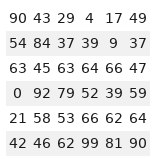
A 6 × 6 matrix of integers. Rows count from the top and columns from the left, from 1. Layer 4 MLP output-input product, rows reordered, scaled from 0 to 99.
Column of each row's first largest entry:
1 2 5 2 4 4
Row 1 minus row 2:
36 -41 -8 -35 8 12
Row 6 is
42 46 62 99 81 90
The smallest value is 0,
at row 4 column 1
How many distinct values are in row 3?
5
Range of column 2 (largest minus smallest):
49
